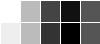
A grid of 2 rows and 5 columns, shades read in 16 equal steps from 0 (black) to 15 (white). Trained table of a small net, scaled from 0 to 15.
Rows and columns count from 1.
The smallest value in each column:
14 11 3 0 5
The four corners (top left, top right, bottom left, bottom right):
15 5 14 5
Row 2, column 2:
11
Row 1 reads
15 11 4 1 5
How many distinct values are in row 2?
5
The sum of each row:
36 33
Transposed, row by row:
15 14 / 11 11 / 4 3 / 1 0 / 5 5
